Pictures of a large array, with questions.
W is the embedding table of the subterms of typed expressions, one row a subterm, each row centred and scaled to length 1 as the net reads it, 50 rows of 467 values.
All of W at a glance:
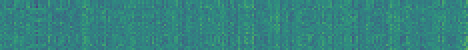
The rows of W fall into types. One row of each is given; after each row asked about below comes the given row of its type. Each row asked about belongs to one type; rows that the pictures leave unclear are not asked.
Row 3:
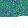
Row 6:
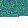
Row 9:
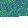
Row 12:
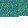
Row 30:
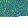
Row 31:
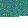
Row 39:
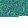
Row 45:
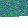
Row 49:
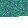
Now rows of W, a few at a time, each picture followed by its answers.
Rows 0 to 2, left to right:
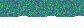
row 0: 39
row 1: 49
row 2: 39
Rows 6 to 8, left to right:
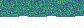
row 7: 6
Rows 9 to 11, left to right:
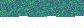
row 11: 12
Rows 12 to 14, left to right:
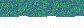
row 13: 45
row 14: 6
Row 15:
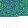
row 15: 31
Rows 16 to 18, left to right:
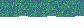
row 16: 12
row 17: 12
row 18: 6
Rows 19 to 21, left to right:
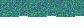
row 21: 31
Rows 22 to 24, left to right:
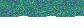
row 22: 3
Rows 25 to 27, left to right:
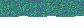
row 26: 12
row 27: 30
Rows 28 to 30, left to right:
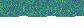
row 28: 39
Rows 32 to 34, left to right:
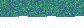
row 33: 6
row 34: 39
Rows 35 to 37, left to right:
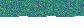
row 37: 49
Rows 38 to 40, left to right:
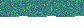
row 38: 49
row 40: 49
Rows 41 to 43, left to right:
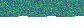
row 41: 49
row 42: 6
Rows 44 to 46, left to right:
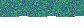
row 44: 45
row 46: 39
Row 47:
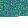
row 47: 30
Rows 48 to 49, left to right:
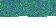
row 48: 31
